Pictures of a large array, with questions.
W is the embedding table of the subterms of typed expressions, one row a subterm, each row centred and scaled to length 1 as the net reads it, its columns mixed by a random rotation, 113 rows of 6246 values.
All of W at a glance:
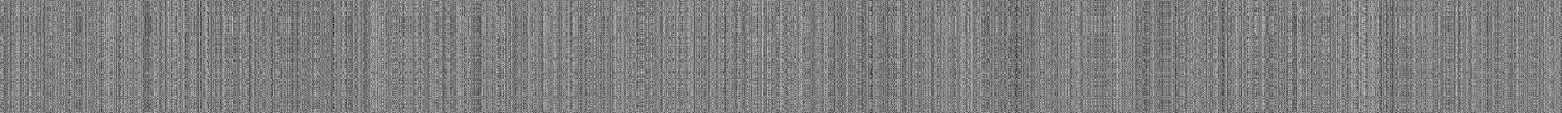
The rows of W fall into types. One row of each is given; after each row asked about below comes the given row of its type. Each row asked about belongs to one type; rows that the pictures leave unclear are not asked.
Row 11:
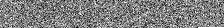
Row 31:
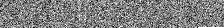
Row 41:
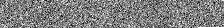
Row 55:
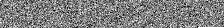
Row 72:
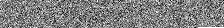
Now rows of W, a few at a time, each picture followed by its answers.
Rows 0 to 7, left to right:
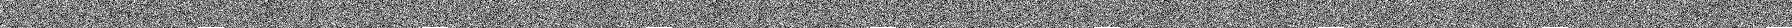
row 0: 41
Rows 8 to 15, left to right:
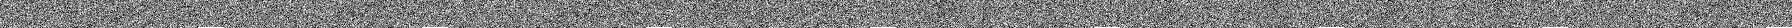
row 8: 55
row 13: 41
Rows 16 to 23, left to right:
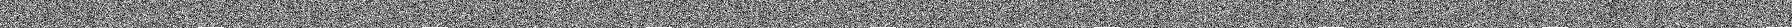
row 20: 41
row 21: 31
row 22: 31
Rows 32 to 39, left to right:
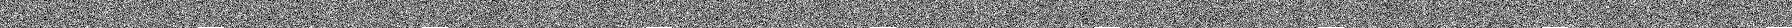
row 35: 41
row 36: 31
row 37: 72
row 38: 11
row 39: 41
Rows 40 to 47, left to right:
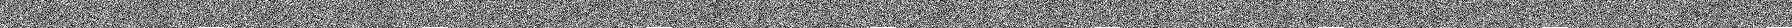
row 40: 41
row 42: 55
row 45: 31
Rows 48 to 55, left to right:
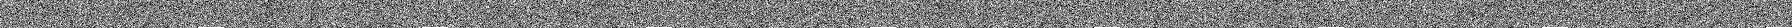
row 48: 55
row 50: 41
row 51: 11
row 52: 11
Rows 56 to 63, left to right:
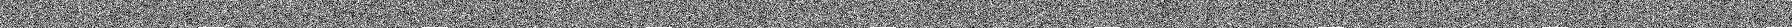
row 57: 41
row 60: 11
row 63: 31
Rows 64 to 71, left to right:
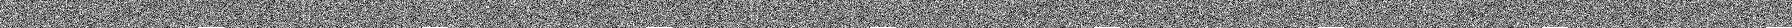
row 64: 55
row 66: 41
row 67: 31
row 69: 72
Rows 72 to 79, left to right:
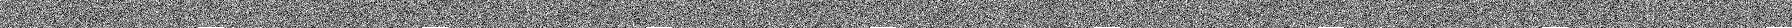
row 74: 31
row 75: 55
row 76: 41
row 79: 31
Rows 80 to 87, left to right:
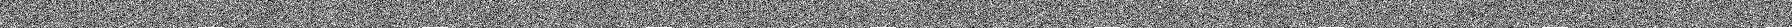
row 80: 31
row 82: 41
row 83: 31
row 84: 11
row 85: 41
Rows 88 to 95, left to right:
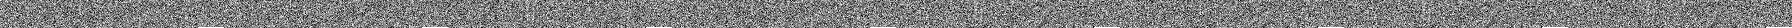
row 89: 55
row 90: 31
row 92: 55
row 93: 55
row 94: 55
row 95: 55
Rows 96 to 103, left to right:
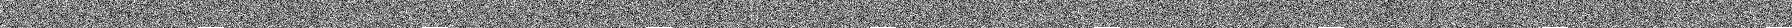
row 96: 41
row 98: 41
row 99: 31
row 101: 55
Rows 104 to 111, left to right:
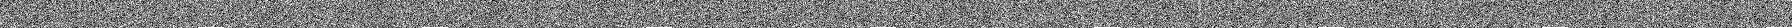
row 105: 41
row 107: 31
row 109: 31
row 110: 55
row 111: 31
